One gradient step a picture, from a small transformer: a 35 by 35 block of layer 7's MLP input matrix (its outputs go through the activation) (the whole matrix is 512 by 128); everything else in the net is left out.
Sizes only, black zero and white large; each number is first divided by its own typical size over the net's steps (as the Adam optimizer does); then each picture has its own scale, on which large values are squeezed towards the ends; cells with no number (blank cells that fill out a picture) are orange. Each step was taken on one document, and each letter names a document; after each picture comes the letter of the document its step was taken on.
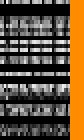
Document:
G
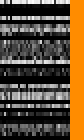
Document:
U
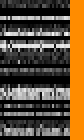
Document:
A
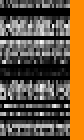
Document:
A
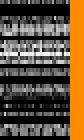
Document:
U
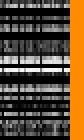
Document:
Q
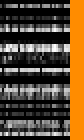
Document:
Q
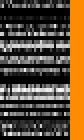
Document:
A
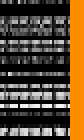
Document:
G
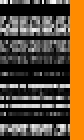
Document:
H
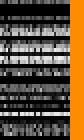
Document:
U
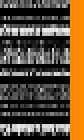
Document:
H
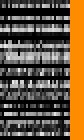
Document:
Q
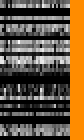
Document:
H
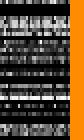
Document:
G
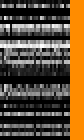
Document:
A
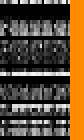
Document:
G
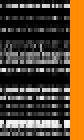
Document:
Q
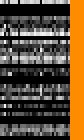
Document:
U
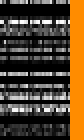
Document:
G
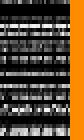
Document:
G
